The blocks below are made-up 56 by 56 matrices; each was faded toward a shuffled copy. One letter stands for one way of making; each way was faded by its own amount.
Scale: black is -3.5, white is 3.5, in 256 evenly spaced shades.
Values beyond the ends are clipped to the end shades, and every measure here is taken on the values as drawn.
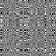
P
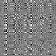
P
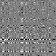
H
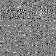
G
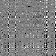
P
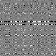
H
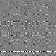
H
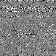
G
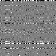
H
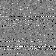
G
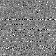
G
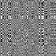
P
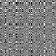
P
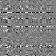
H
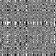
P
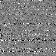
G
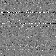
G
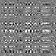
H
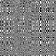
P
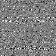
G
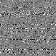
G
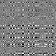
H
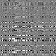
H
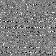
G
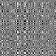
P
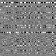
H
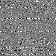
G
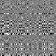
H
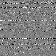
G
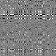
H
